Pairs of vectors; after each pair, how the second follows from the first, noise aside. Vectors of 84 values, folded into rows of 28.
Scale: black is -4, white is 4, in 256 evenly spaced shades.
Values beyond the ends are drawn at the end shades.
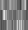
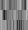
negated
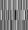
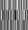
copied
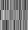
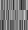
reversed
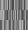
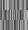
reversed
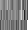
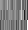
copied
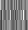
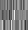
shuffled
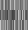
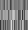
negated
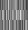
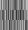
negated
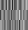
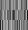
shuffled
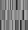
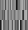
copied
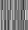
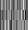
negated
